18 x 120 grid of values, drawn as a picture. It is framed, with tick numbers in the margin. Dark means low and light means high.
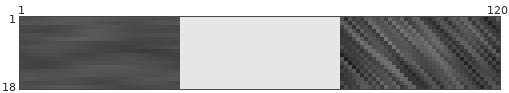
It is made of 1 by 3 panels. Panel 1,1: low, streaked across, faint in contrast. Panel 1,2: very high, flat. Panel 1,3: low, slanting down to the right.
